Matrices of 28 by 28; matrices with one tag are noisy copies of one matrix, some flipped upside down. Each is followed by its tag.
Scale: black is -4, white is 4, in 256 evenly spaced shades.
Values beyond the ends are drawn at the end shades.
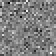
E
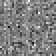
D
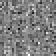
D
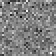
E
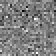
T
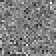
E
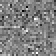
T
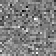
T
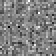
D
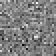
T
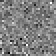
E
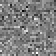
T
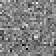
T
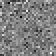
E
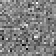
T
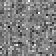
D
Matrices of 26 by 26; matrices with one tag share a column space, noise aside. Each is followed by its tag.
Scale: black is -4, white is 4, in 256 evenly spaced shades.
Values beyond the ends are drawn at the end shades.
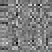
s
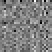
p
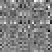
p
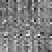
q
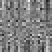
q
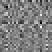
p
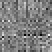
q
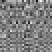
p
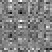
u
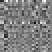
p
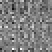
u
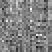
q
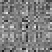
u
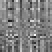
q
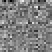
p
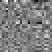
p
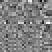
p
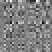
p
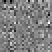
p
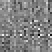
q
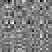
p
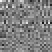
p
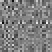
p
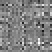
s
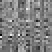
q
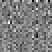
p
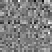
p
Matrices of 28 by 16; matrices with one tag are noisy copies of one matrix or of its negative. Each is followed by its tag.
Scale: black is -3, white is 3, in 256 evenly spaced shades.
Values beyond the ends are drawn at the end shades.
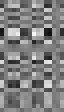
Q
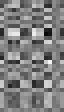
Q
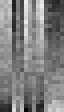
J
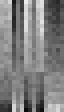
J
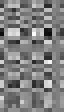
Q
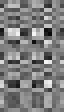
Q
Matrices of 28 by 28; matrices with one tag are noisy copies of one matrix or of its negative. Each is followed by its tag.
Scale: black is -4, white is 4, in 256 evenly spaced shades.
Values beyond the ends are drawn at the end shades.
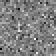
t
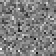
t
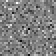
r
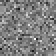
t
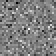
r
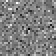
r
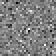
r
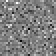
r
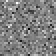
r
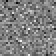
r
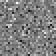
r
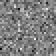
t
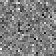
t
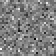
t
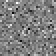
r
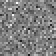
r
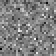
t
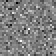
r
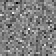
r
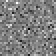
r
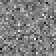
t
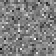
t
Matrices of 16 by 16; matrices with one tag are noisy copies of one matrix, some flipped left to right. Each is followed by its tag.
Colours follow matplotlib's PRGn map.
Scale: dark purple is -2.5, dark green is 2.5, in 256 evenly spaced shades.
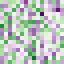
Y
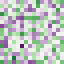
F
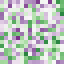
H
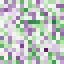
Y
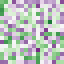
H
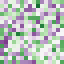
F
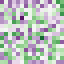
H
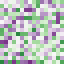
F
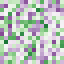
Y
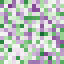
F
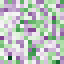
Y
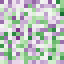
H
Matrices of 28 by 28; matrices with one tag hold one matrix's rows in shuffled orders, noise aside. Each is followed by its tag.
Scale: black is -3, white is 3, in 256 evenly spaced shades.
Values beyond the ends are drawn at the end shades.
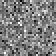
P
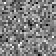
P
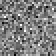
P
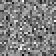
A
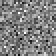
P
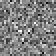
A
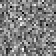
A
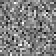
A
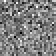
P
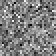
P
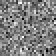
A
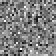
P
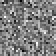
P
